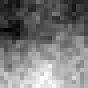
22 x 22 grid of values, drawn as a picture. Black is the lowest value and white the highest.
Grain: blotchy. Stripes: none. Lone odd cells: none. Slope: up to the bottom. Ninth with the highest average: bottom middle.
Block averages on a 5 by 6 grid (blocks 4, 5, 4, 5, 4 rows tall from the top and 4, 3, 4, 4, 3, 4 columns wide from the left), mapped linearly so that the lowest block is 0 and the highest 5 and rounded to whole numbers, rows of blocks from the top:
0 1 1 1 1 0 / 0 0 1 1 1 1 / 1 2 2 2 2 3 / 3 3 4 4 3 3 / 4 4 5 5 4 4
